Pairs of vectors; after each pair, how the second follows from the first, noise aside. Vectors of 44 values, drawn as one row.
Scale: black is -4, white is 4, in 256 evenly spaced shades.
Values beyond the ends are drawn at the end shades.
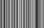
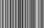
negated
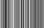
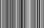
wrapped around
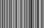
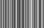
negated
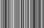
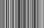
wrapped around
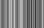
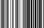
scaled up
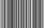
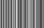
wrapped around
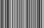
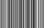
wrapped around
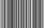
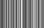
wrapped around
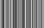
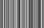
wrapped around
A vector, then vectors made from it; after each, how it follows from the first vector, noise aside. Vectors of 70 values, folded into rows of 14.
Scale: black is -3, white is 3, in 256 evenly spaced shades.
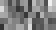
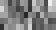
copied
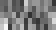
reversed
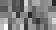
reversed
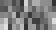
reversed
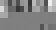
partly zeroed
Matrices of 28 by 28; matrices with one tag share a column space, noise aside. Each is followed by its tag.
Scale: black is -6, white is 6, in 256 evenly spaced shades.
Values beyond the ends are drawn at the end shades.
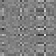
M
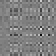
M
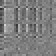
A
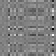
M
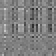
A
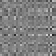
M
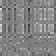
A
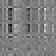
A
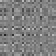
M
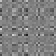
M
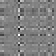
M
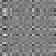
M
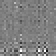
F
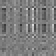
A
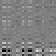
F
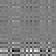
F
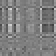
A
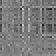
A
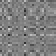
M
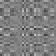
M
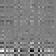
F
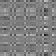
M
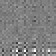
F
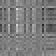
A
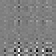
F
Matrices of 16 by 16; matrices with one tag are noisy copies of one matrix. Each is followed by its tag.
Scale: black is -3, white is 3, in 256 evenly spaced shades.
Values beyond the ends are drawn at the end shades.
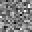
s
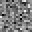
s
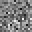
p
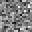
s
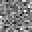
s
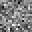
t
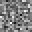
s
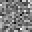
s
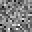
t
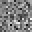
p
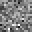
t
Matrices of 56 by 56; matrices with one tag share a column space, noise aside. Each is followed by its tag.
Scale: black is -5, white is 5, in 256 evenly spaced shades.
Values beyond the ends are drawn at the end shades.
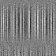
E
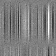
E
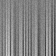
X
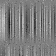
E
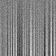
X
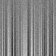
X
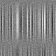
E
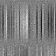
E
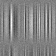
E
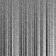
X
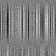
E
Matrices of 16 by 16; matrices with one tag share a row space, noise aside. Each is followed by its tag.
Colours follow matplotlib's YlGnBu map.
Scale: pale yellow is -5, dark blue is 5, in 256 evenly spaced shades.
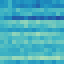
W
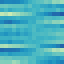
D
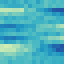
D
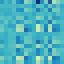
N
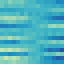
D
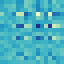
N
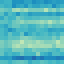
W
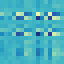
N
